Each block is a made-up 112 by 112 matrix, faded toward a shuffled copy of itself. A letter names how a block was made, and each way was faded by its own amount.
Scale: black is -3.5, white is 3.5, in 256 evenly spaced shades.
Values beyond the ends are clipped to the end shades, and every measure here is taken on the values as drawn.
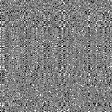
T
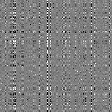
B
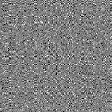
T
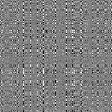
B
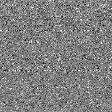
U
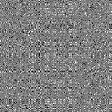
T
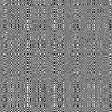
B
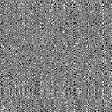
T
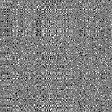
T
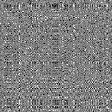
T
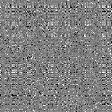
T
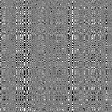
B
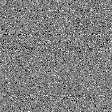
U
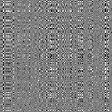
B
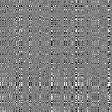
B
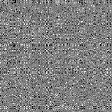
T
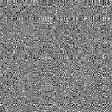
T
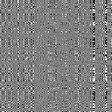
B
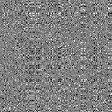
T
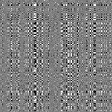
B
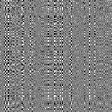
B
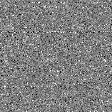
U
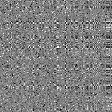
T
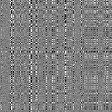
B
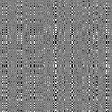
B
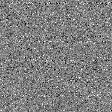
U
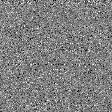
U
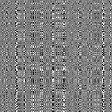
B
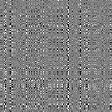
B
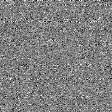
U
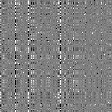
B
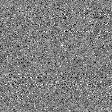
U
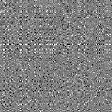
T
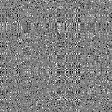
T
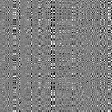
B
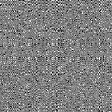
T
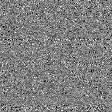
U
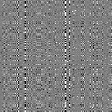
B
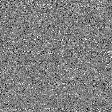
U
